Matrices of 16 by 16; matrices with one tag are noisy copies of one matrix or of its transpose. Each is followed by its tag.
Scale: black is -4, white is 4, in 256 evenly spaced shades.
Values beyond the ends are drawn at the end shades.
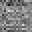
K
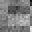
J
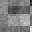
J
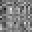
K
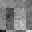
J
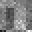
J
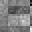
J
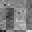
J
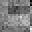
J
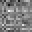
K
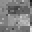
J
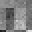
J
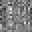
K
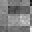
J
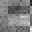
J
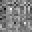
K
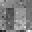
J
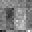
J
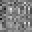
K
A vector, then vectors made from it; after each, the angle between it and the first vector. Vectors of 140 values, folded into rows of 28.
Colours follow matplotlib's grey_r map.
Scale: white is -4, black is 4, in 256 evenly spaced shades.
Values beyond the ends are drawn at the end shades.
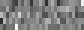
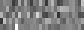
nearly parallel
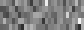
orthogonal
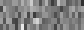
partly opposed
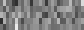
nearly parallel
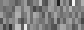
partly aligned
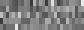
nearly parallel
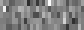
orthogonal
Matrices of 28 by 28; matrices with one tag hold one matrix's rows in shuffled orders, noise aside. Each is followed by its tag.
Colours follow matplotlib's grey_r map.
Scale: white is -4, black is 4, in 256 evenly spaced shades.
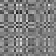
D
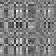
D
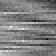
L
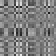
D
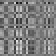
D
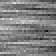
L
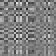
D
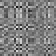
D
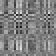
D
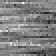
L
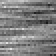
L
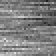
L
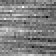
L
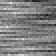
L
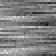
L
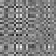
D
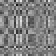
D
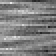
L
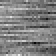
L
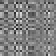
D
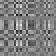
D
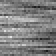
L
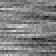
L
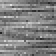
L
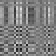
D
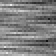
L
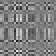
D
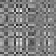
D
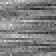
L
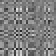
D
